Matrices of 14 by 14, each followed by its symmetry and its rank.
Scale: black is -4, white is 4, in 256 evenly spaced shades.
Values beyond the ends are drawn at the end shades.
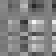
neither, rank one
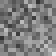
symmetric, full rank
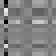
neither, rank one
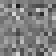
neither, rank three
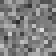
neither, full rank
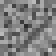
symmetric, full rank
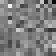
neither, rank three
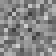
symmetric, full rank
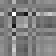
symmetric, rank one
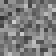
neither, full rank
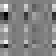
neither, rank one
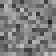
neither, full rank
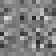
neither, rank three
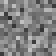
neither, full rank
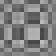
symmetric, rank one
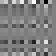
neither, rank one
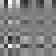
neither, rank one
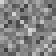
symmetric, full rank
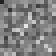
symmetric, full rank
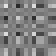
symmetric, rank one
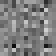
neither, rank three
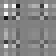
symmetric, rank one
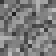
symmetric, full rank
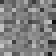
neither, rank three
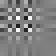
symmetric, rank one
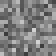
neither, full rank
